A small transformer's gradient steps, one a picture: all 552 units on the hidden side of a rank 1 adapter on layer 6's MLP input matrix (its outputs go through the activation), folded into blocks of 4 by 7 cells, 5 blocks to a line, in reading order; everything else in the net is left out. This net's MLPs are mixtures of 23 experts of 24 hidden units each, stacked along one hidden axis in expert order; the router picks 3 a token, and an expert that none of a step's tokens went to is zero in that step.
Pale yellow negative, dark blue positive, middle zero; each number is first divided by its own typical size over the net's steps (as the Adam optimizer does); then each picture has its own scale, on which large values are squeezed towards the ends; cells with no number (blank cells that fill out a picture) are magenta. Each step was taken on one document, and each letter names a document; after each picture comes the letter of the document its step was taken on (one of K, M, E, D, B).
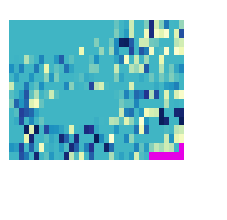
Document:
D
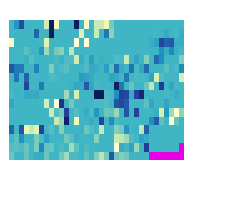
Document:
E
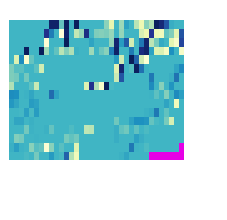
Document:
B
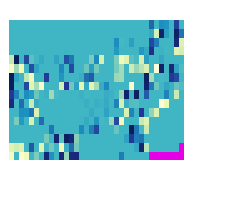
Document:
D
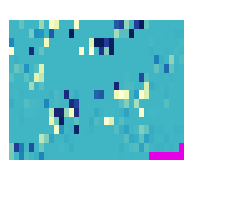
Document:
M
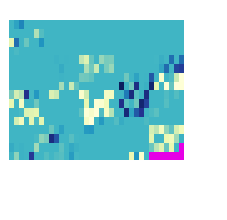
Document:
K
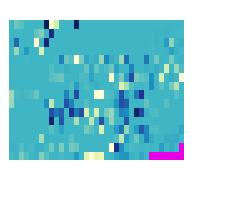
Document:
E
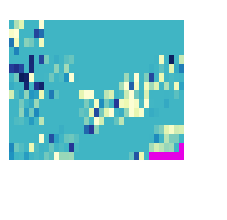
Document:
K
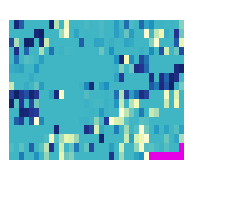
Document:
D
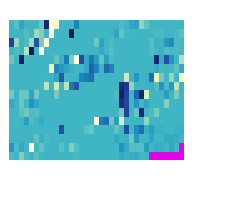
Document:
E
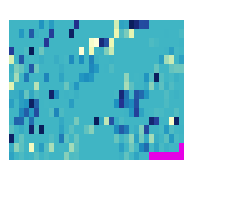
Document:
M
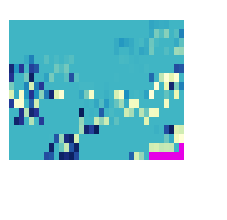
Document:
D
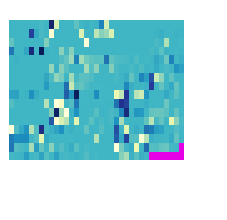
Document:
E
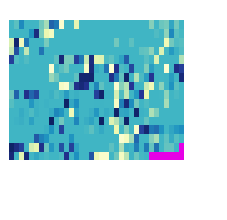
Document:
E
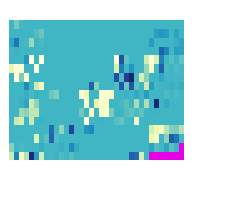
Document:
K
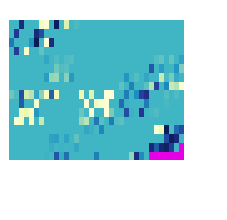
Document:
K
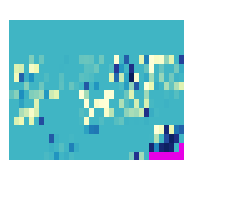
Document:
K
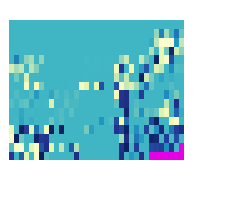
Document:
E
